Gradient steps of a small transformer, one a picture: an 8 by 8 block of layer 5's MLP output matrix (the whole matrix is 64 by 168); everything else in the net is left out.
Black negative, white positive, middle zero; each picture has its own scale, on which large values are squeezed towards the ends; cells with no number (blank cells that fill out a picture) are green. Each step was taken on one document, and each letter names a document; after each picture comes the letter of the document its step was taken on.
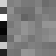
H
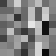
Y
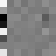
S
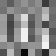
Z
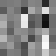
Z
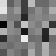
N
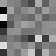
H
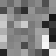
Z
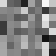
N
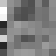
H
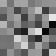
Y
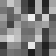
Y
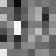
Y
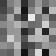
Y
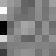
H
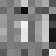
Z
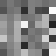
Z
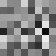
Y
